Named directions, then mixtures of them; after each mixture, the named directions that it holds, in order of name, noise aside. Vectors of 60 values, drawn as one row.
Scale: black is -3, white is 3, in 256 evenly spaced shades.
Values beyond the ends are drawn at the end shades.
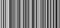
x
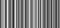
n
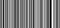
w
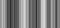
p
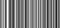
n, x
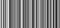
x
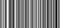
n, x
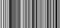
p, x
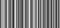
n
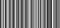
n, w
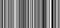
p, w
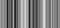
n, p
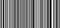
w, x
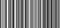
n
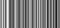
n, x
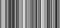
n, p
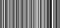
n, w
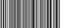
w, x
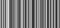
x
